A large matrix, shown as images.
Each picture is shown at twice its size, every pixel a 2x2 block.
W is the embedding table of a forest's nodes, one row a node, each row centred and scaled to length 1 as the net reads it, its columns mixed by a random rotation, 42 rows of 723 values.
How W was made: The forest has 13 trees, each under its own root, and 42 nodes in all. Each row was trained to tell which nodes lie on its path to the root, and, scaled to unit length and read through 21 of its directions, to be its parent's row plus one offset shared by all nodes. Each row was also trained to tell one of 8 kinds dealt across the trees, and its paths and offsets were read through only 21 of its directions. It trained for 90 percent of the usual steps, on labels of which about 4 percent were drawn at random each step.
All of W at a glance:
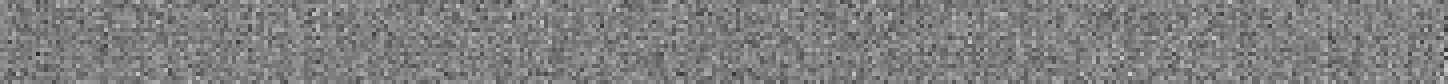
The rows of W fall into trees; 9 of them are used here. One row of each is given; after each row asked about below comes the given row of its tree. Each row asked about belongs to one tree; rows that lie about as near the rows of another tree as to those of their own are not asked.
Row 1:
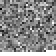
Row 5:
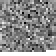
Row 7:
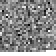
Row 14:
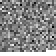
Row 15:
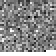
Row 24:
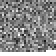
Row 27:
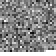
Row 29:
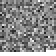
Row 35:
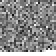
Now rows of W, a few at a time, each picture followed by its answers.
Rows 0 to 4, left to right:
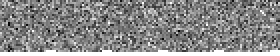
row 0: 5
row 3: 35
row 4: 15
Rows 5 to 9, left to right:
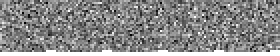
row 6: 7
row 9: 7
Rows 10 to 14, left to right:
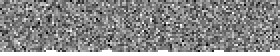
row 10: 1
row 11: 15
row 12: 24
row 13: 7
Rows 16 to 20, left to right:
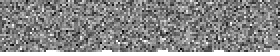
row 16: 7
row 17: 35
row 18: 5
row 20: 14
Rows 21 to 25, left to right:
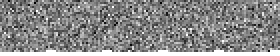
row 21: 24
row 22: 1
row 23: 27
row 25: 29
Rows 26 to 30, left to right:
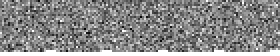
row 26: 5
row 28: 15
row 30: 29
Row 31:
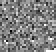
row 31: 5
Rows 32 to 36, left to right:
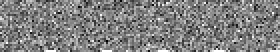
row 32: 5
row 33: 14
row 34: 15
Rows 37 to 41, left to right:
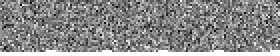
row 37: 14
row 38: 24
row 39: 1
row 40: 35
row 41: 29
